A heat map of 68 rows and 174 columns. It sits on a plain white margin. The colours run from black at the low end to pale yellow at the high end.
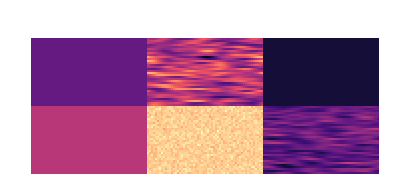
The table splits into 2 rows of 3 panels. Panel 1,1: low, flat. Panel 1,2: middling, streaked across, strong in contrast. Panel 1,3: very low, flat. Panel 2,1: middling, flat. Panel 2,2: very high, fine-grained, faint in contrast. Panel 2,3: low, streaked across.
